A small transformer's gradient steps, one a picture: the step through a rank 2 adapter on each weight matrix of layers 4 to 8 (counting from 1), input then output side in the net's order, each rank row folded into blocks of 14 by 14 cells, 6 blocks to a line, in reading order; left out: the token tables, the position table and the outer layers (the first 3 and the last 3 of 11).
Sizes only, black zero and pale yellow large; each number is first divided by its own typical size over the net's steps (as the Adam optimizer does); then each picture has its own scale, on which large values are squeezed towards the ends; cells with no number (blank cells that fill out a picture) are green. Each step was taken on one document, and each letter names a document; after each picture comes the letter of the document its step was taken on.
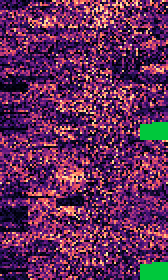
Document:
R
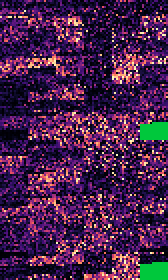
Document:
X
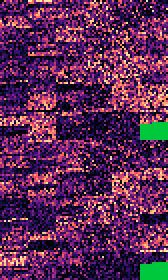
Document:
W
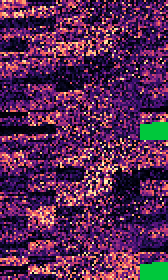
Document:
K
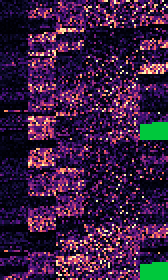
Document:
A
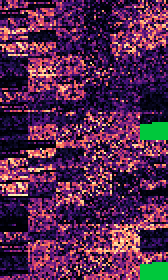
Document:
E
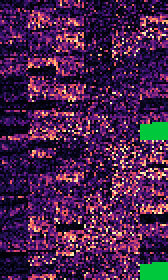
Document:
X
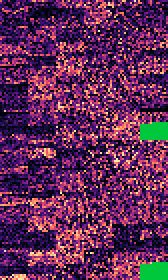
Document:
R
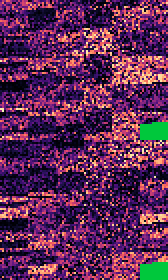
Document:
K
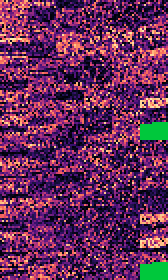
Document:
K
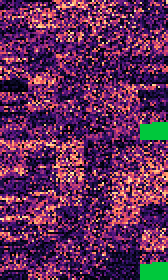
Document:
R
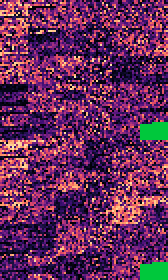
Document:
R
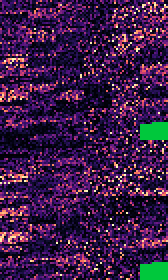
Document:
A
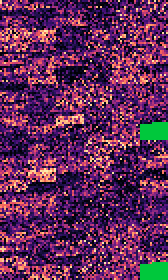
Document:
K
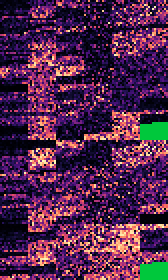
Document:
E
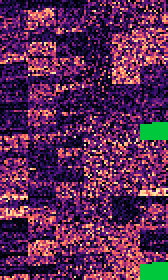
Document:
E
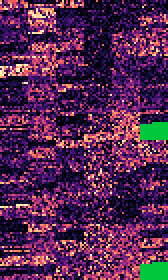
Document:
E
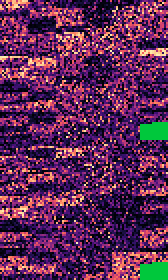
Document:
K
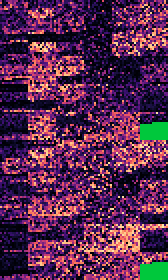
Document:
E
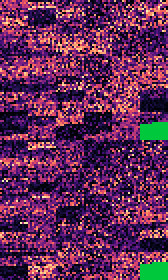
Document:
K
